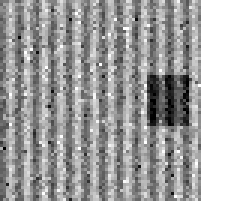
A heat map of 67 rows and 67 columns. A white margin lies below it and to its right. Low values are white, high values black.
Slope: none. Stripes: upright, repeating 12 times. Ninth with the highest average: middle right. Odd patch: higher, in the middle right.
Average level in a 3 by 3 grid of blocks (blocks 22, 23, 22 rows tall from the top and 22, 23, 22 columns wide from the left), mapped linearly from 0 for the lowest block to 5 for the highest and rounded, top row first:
000 / 005 / 000
